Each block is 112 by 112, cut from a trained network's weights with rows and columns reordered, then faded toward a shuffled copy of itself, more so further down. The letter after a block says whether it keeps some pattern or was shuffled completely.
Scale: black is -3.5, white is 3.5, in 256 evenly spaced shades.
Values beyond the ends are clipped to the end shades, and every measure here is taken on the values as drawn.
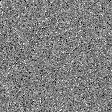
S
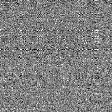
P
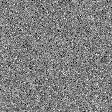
S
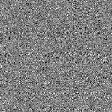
P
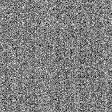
P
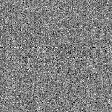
P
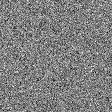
S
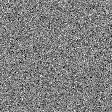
S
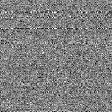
P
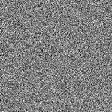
P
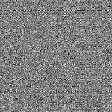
P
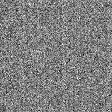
P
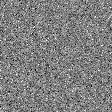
S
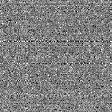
P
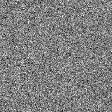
P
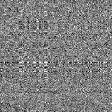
P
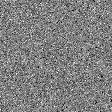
S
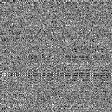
P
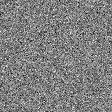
S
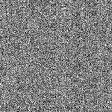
P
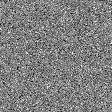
S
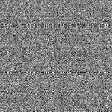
P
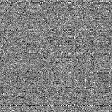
P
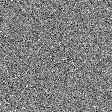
S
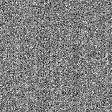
P
